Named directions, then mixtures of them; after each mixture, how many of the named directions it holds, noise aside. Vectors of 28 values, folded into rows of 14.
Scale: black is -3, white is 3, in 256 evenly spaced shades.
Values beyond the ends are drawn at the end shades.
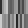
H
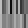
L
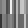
two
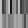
one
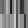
two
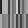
two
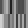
two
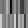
two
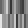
two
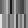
two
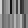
one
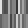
two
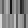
two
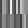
one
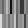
two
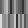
two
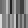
two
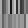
one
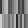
one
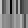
one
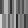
two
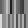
two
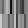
two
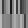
one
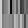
one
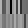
one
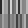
two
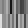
two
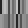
two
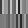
two
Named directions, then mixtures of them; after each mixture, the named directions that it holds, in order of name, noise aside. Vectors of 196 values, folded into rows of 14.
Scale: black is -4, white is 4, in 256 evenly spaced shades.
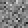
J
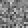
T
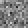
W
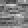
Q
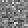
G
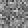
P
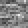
Q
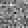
J, Q, T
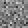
J, T, W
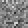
G, J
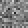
G, T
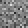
J, T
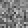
T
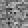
G, P, Q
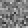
T, W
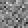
J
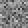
J, P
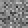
J, P, W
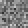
P, T
